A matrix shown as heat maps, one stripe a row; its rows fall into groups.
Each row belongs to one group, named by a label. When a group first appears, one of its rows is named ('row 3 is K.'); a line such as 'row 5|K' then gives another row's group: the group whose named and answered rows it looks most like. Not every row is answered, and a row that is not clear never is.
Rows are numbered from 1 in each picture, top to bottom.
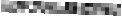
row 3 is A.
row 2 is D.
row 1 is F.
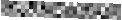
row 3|D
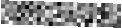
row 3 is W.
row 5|F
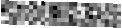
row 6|A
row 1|A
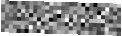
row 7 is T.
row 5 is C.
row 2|T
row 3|D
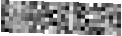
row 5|T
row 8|W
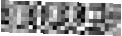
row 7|F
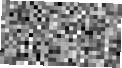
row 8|F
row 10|T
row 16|A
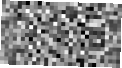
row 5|C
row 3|A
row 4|F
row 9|T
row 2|F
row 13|C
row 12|T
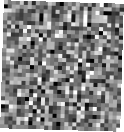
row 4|C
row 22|C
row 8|D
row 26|F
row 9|F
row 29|F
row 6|T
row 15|F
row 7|A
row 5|C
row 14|T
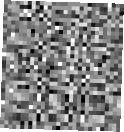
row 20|C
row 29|C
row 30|C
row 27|D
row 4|A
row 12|C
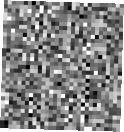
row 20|T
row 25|T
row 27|C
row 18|F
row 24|F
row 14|D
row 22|T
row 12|C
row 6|C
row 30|C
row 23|W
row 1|T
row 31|W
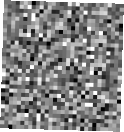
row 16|C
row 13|T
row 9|A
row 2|A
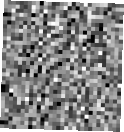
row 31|W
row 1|C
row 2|D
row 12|T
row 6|W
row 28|F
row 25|A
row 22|W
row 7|D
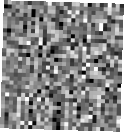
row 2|W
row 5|C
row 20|F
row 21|T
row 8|W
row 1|T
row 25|A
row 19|C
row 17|W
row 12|C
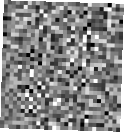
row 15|T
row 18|D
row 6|T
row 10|C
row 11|F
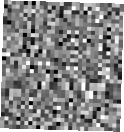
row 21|C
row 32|C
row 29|W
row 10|T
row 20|F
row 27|D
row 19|T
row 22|C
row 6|W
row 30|F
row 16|A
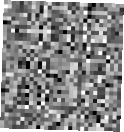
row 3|C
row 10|C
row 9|C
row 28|W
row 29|T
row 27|A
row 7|C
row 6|W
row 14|T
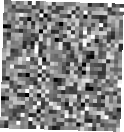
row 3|C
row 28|C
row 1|T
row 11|T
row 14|F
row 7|W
